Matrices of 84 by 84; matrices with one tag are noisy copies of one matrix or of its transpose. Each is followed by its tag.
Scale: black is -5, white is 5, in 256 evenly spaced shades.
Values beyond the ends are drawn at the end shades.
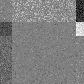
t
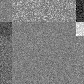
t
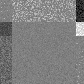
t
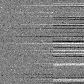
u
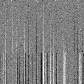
u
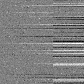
u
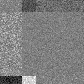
t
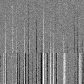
u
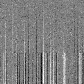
u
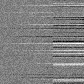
u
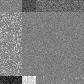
t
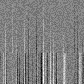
u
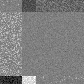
t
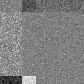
t
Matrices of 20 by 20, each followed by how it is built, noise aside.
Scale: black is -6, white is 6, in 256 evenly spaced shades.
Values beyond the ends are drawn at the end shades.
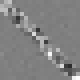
banded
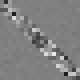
banded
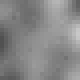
smooth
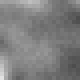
smooth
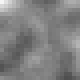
smooth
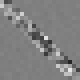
banded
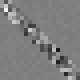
banded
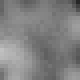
smooth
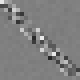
banded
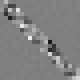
banded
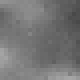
smooth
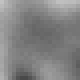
smooth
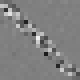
banded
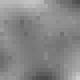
smooth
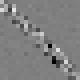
banded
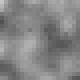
smooth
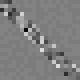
banded
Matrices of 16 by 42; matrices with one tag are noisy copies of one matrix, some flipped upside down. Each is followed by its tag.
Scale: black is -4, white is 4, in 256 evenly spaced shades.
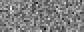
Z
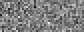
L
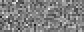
L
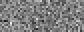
Z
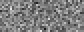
Z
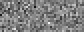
L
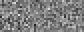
L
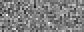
L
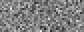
Z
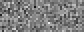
L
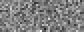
Z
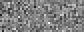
L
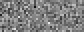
L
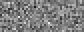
L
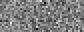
Z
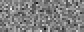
Z
